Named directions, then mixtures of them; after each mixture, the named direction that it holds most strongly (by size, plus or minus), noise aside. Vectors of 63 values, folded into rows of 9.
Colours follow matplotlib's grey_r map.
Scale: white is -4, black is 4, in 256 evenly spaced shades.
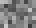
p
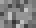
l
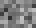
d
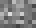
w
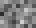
l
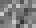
l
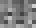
w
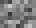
l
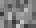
l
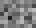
d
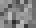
l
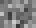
l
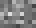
w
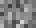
l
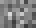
l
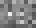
w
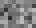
d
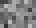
p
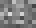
w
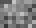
p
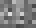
w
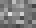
w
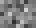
l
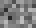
d
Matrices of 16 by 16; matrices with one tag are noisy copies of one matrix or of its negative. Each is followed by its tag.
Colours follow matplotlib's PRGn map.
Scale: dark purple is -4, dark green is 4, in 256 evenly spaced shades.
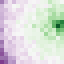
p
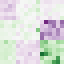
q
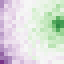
p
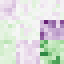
q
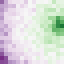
p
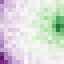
p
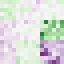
q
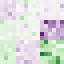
q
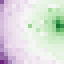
p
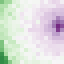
p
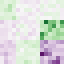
q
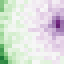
p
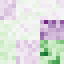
q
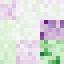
q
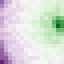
p
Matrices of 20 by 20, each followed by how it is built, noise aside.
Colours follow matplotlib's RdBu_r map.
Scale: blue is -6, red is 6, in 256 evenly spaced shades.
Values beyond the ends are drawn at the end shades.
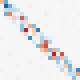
banded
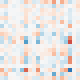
low rank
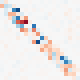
banded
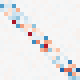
banded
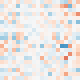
low rank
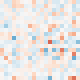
low rank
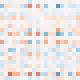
low rank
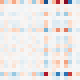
low rank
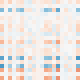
low rank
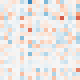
low rank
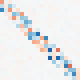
banded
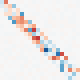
banded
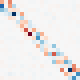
banded
